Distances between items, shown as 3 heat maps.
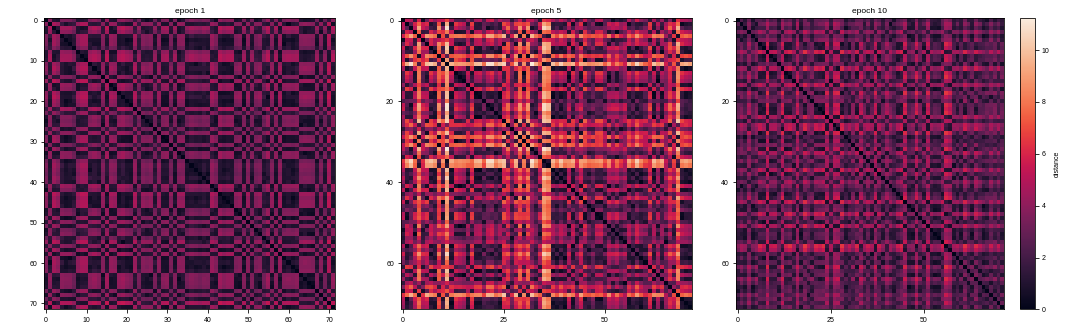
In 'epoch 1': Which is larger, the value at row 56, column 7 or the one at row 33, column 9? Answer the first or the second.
the first
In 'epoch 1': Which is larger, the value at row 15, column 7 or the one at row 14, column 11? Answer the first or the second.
the second
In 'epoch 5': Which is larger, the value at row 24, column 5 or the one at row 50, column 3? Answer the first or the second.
the first
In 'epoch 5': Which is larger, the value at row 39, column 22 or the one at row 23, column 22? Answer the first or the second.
the second
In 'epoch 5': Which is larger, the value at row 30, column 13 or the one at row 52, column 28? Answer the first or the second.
the second
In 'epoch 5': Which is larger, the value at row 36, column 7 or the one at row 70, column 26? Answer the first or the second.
the first
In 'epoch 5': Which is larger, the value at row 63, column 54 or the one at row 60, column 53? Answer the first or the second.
the second
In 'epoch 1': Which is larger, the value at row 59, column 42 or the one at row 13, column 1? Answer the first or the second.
the first
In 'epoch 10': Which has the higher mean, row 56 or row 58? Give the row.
56
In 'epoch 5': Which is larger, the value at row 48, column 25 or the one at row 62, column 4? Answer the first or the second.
the second
